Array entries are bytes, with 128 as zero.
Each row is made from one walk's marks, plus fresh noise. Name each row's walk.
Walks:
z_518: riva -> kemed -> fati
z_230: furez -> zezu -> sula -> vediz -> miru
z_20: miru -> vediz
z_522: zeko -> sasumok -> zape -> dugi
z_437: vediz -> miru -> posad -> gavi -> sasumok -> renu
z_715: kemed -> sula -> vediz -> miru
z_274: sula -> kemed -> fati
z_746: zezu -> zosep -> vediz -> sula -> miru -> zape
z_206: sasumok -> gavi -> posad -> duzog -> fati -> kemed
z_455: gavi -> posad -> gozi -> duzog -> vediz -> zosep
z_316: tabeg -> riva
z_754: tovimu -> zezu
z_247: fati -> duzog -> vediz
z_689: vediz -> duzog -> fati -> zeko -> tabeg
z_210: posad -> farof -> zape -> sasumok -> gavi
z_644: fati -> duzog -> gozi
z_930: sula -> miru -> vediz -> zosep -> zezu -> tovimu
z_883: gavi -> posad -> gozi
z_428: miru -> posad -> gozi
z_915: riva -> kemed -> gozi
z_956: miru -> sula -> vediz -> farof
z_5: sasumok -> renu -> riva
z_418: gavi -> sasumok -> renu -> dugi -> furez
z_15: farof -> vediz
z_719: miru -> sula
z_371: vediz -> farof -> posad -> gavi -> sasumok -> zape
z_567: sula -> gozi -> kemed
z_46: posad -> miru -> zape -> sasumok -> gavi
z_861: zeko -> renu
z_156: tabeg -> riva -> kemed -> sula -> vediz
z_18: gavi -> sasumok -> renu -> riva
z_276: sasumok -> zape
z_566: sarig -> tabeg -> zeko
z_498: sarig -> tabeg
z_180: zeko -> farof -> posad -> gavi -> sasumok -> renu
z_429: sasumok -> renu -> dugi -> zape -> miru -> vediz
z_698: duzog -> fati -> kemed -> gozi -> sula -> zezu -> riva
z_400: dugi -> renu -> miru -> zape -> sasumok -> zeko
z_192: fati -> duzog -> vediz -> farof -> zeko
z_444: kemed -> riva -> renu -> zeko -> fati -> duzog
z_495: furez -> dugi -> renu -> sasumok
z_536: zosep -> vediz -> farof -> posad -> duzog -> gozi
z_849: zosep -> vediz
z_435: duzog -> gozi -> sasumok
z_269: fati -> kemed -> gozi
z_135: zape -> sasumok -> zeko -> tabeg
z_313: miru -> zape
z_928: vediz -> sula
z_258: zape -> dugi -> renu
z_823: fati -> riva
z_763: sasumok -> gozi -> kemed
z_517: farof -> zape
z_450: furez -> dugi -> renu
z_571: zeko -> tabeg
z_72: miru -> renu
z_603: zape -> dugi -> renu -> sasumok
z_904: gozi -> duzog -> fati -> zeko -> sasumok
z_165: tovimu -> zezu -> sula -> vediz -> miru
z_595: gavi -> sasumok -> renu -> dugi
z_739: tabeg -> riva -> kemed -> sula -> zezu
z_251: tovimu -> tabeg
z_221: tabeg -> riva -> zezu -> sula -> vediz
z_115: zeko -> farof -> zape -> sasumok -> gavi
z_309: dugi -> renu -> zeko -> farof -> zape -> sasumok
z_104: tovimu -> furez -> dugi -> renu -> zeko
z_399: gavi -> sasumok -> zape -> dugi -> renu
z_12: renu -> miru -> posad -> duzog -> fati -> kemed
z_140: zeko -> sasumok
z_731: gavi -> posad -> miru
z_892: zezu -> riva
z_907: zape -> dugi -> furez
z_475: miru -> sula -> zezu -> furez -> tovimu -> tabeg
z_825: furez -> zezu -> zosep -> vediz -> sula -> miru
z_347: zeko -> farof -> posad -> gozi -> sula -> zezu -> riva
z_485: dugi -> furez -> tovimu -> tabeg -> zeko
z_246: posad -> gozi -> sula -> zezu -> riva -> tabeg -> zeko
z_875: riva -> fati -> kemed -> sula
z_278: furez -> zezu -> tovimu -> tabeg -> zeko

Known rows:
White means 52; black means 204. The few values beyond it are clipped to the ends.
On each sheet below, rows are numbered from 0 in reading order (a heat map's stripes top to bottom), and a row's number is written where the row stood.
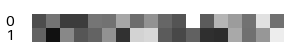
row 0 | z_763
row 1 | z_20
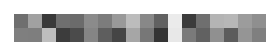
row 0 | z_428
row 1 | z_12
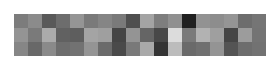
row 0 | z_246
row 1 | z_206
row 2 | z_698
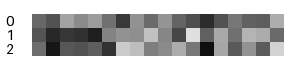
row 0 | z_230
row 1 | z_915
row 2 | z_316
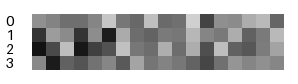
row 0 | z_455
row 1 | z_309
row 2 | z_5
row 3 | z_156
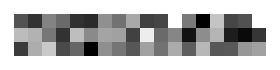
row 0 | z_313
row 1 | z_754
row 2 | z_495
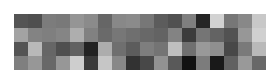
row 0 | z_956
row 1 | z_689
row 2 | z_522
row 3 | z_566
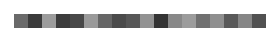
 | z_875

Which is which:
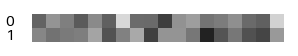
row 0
z_115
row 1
z_475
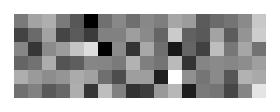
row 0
z_907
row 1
z_429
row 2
z_928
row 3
z_437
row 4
z_644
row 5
z_135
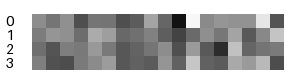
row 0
z_269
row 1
z_192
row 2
z_746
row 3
z_567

